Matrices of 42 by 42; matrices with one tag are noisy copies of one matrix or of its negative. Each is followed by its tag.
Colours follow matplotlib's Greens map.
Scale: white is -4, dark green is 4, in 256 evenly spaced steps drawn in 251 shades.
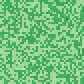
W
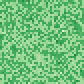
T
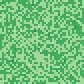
T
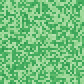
W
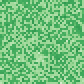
T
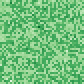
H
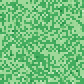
T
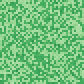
T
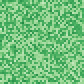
T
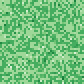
H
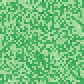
T
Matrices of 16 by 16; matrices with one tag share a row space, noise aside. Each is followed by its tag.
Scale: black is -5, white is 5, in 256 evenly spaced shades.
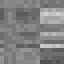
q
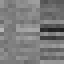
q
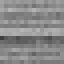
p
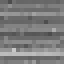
p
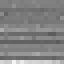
p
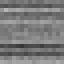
p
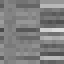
q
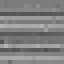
p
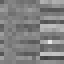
q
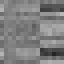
q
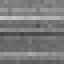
p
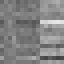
q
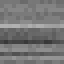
p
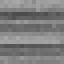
p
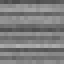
p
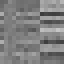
q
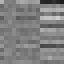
q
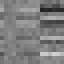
q
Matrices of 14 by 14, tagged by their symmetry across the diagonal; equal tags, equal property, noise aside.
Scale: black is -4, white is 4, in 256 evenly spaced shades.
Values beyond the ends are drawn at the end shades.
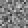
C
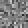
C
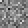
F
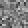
C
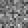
F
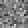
C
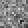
F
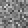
F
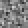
C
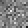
F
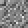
F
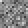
F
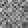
F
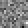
C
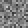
F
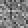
C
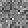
F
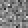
C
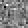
C
